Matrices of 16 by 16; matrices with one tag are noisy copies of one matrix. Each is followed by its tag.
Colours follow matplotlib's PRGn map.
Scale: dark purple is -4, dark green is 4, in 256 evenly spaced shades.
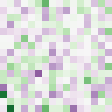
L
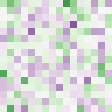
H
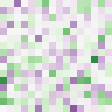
L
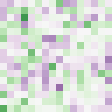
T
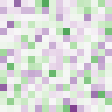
L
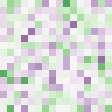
H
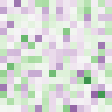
L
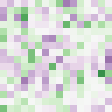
T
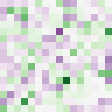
T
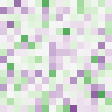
L
